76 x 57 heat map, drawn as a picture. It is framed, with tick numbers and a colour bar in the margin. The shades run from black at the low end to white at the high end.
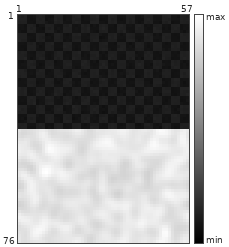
It is made of 2 by 1 panels. Panel 1,1: very low, checkered, faint in contrast. Panel 2,1: very high, blotchy, faint in contrast.
